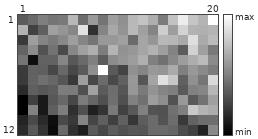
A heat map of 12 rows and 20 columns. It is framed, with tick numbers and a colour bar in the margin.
The texture is fine-grained noise. The values follow a bell shape. There are no regular stripes. The bottom left is the ninth with the lowest average. The ninth with the highest average is the top right. There is an overall slope up to the top right.
